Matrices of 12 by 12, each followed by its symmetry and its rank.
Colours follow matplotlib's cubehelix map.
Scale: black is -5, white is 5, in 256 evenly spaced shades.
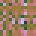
neither, rank two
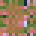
neither, rank two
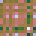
symmetric, rank two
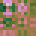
antisymmetric, rank two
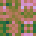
antisymmetric, rank two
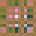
symmetric, rank one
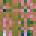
neither, rank two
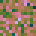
neither, full rank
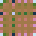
symmetric, rank one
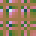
symmetric, rank one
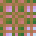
symmetric, rank one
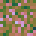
neither, full rank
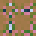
antisymmetric, rank two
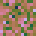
neither, full rank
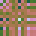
symmetric, rank two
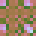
symmetric, rank two
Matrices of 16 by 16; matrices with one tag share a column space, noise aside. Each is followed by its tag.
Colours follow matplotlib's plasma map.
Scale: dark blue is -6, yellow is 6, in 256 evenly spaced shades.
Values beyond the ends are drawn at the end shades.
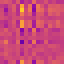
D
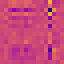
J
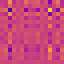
J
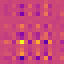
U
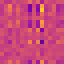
D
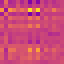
J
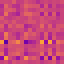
U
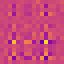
U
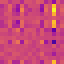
D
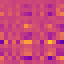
U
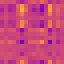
D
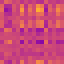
D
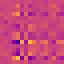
U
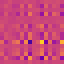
U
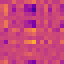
D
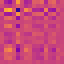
J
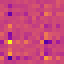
U
